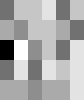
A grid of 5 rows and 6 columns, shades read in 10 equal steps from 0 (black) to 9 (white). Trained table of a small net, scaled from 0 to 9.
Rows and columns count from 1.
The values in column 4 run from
6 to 8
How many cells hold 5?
3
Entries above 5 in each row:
4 4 3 4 5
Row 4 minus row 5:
-2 2 -1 2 1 0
